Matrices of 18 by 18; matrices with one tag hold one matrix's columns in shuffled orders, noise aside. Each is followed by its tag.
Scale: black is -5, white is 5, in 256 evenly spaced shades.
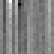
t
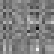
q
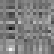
q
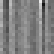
t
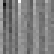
t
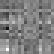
q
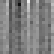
t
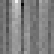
t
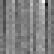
t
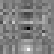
q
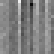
t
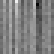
t
